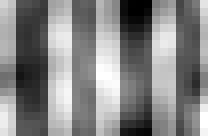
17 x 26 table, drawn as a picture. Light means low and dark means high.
Ninth with the lowest average: centre. Slope: none. Stripes: upright, repeating 4 times. Lone odd cells: none.
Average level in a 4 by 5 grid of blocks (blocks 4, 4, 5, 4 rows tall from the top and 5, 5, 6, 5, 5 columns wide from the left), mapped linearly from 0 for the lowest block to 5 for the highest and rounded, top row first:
3 2 3 5 2
4 1 1 2 2
5 1 0 2 3
2 1 2 5 2
